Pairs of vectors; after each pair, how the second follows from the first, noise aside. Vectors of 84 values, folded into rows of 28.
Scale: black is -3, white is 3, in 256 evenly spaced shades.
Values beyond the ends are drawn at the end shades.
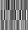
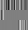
partly zeroed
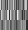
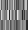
copied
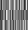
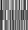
copied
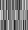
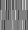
partly zeroed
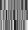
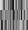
reversed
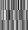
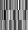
negated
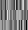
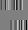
partly zeroed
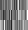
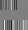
partly zeroed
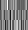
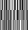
reversed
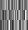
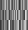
copied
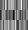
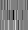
partly zeroed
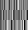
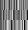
copied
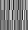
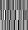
reversed
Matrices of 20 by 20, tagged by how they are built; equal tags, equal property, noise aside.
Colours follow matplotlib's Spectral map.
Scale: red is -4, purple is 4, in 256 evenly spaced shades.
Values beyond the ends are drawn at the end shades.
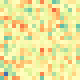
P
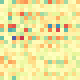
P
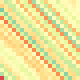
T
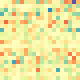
P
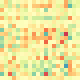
P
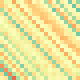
T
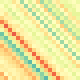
T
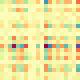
P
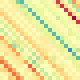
T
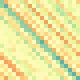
T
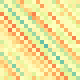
T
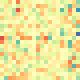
P
